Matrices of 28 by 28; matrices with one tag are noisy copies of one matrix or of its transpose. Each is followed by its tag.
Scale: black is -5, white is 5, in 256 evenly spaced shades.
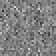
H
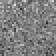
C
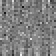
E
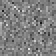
H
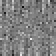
E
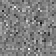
H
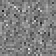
H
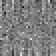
E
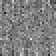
E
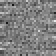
E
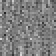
E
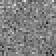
C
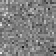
C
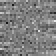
E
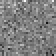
C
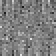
E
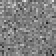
C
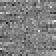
E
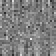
E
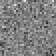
C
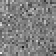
C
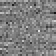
E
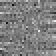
E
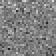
C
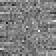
E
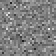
H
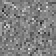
H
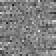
E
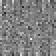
E
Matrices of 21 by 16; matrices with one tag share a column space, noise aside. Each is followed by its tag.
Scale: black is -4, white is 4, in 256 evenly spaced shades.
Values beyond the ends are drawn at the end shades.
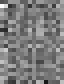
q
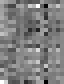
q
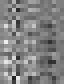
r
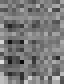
r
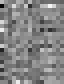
q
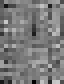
q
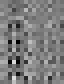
r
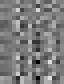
r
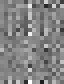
q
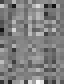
q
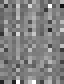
q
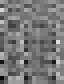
r
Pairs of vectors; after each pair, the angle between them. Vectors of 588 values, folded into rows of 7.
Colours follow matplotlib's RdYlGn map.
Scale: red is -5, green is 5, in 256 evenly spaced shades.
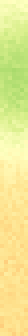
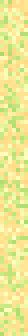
orthogonal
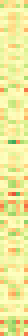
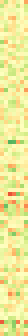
nearly parallel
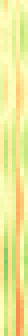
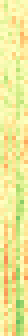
nearly opposite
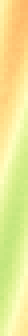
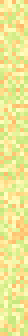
orthogonal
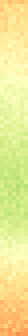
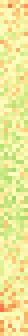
partly aligned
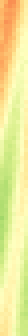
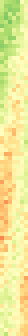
nearly opposite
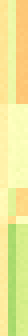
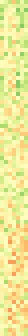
partly opposed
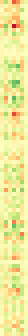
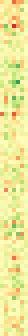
nearly parallel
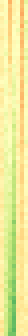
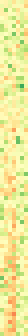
partly opposed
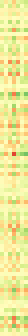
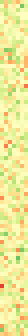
orthogonal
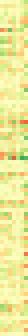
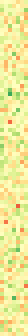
orthogonal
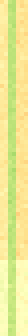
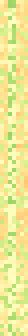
partly aligned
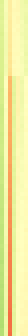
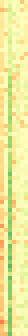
nearly opposite
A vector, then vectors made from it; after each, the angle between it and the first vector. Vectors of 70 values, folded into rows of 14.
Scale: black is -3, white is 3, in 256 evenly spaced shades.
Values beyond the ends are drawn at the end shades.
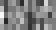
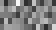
orthogonal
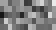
partly opposed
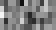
nearly parallel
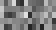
partly aligned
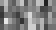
nearly opposite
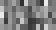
nearly parallel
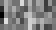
nearly opposite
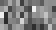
partly aligned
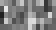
nearly opposite
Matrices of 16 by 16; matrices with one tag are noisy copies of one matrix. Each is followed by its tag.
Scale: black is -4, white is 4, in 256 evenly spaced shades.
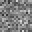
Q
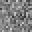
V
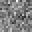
V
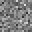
Q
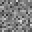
Q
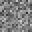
Q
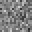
V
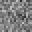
V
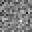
Q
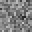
V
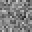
V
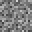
Q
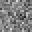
V
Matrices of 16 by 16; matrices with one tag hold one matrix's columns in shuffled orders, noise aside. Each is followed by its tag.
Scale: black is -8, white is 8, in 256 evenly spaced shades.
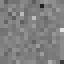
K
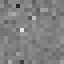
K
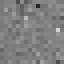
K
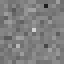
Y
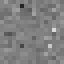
Y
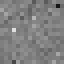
K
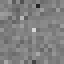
K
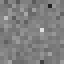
K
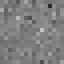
K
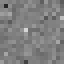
K
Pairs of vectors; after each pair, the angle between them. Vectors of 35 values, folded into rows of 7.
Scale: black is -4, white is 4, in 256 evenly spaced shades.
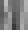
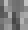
nearly parallel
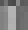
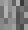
partly aligned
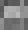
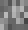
partly aligned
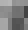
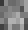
partly opposed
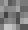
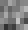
nearly opposite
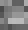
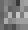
partly aligned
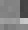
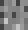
orthogonal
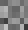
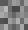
nearly parallel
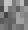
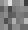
partly aligned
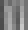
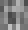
orthogonal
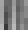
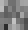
partly aligned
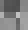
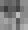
nearly parallel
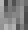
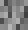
partly aligned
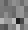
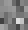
nearly opposite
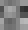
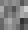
nearly opposite
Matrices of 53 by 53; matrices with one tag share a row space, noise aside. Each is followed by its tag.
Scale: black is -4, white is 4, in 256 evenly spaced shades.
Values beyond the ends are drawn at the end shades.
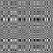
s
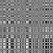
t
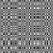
s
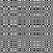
s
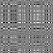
s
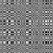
t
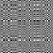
s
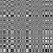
t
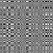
t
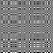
s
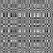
s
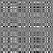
s
